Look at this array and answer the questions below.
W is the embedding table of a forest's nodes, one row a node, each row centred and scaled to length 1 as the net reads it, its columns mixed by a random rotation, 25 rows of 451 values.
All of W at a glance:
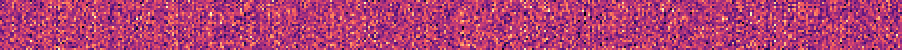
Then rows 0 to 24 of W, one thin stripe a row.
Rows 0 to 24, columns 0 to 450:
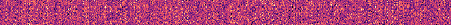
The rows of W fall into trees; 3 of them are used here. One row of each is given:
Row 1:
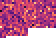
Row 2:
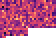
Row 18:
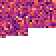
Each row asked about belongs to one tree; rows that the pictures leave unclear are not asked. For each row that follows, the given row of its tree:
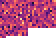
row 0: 18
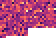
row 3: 1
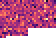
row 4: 2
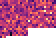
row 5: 2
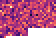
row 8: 1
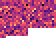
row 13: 18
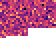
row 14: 18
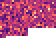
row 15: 1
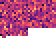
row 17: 18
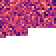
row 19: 2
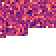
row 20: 1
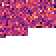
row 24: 1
